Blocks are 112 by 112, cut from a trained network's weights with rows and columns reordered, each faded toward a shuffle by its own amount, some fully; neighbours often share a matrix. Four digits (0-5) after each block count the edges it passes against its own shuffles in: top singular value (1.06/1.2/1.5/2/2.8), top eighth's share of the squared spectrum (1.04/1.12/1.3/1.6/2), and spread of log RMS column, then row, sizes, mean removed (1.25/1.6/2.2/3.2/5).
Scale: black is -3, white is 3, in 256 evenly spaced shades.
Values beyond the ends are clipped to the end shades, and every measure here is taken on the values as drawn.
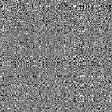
4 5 3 4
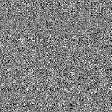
3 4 3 3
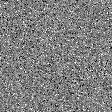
0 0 0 0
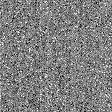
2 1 0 0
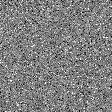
0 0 0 0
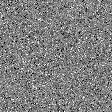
0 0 0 0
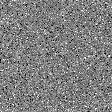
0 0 0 0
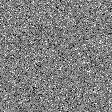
0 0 0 0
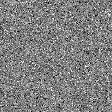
2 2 0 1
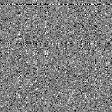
4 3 3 2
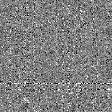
4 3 3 2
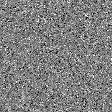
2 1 0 0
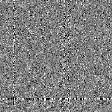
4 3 3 2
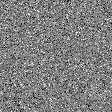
1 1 0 0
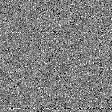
3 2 2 1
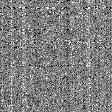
3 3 1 3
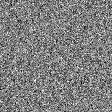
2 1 0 0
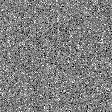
1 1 0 0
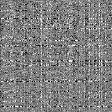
4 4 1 4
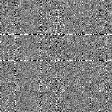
4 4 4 2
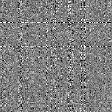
4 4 4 2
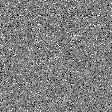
2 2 1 1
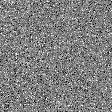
1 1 0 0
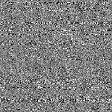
3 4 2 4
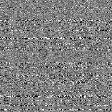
3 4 2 4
